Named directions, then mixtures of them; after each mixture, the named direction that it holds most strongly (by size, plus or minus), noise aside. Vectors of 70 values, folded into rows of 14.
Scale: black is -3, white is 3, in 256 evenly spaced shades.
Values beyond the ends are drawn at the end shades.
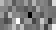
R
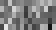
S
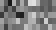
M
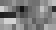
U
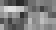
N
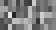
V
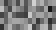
S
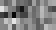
U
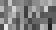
S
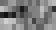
U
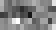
R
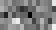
R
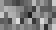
R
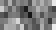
R
